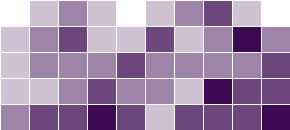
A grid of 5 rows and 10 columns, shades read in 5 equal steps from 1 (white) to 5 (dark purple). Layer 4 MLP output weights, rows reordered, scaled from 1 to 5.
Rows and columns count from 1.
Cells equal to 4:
14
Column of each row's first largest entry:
8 9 5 8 4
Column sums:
10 14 17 16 14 14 14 19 18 17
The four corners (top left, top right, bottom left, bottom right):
1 1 3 5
